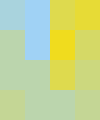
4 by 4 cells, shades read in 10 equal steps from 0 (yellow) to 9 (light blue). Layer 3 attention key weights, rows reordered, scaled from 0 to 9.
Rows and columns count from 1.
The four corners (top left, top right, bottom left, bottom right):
8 1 5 5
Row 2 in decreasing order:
9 6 3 0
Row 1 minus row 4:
3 3 -4 -4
